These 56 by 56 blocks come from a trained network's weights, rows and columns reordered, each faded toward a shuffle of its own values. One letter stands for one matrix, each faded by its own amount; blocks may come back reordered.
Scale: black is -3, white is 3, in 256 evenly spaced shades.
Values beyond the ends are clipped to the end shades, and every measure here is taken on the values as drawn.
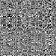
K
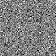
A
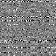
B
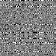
B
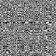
K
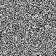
A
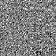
A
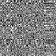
K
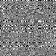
B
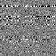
B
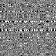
B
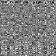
K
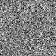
A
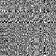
K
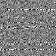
B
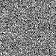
A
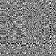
K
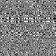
B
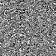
A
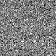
A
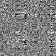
K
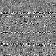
B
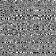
B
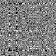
K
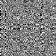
K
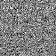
A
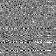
B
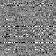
B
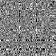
K
